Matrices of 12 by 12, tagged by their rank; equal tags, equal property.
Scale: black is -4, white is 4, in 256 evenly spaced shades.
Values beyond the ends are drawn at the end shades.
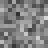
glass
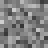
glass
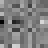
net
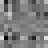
net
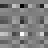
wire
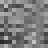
net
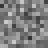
glass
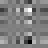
wire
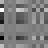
wire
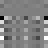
wire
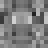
net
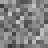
glass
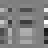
wire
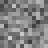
glass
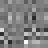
net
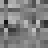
net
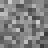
glass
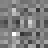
net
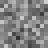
glass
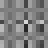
wire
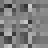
net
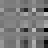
wire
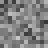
glass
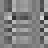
wire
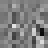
net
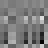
wire
